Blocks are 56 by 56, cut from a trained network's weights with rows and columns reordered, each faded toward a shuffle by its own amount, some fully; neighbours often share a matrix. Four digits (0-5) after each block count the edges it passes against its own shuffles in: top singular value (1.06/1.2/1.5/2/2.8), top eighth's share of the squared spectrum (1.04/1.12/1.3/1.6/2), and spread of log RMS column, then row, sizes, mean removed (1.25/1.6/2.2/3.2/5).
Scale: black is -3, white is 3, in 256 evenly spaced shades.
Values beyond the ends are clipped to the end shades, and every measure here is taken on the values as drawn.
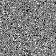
2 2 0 0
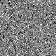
2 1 0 0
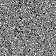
0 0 0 0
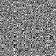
3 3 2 1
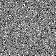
1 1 0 0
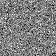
1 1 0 0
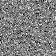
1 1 0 0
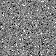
0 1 0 0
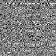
4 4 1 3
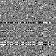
4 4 0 3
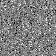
2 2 0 0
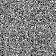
2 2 0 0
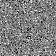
0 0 0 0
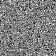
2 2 1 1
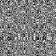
4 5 3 3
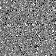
2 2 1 1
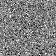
0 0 0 0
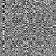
4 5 3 3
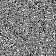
1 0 0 0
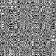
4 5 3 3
